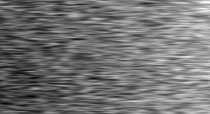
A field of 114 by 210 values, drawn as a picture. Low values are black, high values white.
There is an overall slope up to the right. Streaks run across, left to right. The histogram is bell-shaped.
